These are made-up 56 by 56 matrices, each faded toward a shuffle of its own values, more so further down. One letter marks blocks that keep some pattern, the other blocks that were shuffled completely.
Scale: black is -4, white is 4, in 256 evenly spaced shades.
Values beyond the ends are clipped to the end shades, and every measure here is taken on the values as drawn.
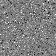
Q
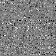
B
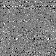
B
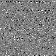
B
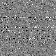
B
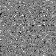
B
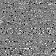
B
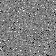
Q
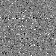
B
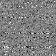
B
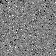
Q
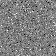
Q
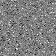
Q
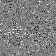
B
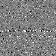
B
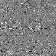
B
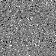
B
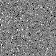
Q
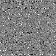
B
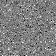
Q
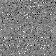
B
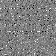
B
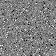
Q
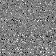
B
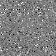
B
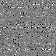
B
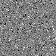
B
